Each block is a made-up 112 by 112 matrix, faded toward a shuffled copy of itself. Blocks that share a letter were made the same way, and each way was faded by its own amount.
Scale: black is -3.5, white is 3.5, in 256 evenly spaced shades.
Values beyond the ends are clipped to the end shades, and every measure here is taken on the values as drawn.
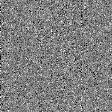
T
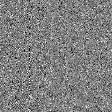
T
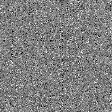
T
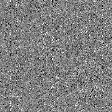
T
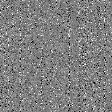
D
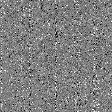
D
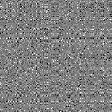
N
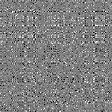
N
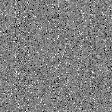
D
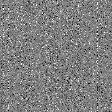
D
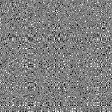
N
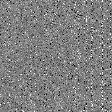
D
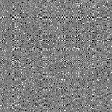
N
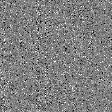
D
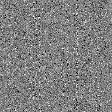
T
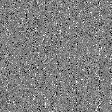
D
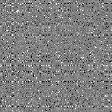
N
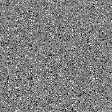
T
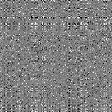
N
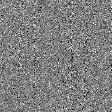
T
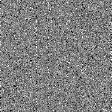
T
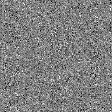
T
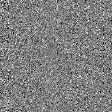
T
